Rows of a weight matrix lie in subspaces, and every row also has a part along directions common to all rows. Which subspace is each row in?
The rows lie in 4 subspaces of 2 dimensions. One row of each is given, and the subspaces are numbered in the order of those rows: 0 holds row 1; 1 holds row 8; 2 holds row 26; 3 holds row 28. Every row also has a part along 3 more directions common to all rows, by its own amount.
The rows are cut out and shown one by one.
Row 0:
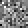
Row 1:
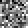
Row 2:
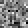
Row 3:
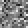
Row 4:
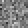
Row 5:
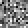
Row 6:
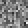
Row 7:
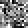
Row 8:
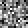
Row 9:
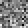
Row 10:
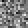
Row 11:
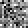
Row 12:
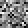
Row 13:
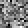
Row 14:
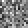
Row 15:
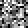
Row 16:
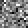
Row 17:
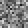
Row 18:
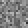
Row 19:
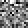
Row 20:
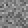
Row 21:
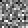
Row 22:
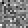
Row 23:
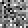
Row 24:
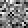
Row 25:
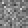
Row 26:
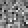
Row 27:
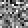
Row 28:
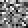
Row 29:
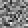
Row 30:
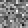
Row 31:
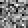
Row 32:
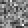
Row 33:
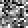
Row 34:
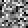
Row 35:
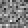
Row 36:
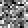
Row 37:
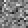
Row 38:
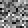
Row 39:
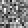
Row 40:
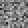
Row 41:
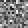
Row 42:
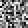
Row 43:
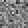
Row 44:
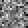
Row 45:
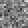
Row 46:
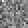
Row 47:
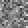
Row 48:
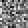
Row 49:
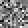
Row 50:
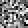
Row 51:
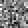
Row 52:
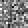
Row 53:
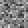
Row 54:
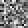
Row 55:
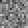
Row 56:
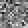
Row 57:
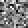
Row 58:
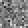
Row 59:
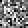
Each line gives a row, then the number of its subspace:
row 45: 1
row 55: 0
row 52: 2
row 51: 2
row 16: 0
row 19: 3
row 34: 0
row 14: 2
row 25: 1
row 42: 2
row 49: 1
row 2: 2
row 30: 3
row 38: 3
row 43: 3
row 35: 1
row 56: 3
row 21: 0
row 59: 1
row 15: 0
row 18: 2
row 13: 0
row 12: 3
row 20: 3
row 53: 0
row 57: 3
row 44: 0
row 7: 0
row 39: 1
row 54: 3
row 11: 1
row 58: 1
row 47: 0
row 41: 3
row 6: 2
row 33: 0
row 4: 2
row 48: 2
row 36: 0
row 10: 2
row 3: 0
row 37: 0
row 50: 2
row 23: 1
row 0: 1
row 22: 1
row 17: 0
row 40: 2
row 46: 2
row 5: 1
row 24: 3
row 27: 3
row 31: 3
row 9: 1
